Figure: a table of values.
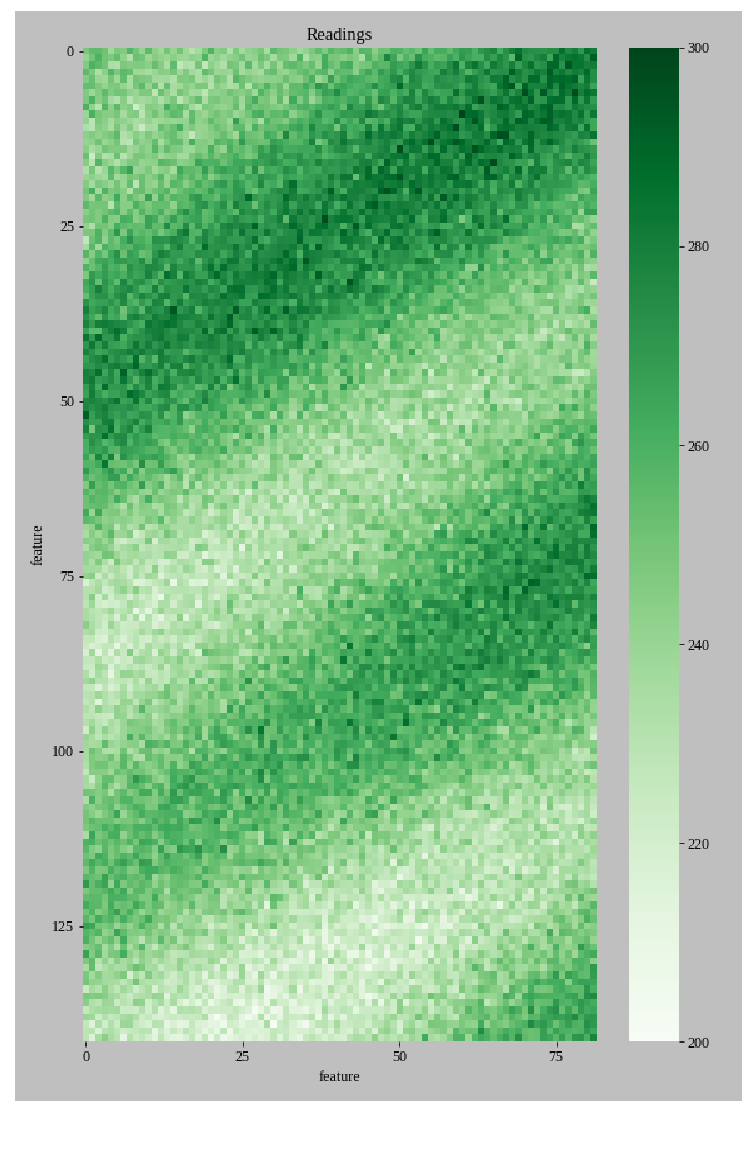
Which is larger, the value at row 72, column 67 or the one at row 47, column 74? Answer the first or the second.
the first
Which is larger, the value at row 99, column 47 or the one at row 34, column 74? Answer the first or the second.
the first
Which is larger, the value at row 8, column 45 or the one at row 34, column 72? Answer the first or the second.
the first
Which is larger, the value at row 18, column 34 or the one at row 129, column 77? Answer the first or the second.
the first
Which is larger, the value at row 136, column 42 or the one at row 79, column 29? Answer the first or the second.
the second
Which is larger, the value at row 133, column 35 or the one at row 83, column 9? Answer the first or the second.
the second
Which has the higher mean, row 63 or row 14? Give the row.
14
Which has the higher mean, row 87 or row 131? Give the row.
87
